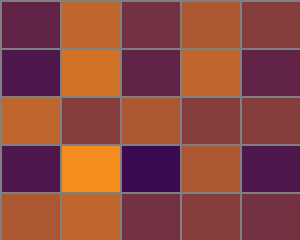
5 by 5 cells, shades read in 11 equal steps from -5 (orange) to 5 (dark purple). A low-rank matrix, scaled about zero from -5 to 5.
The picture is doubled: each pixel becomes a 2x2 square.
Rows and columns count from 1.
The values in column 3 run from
-1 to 5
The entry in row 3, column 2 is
1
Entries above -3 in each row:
5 4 5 4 5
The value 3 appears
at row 1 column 1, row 2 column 3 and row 2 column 5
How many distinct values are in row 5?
4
